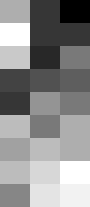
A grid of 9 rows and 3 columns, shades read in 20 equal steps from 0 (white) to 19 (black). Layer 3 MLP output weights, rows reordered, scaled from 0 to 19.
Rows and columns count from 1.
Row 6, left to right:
5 10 6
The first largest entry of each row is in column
3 2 2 1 1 2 1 1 1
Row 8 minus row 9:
-4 1 -1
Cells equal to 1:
1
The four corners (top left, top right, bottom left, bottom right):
6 19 9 1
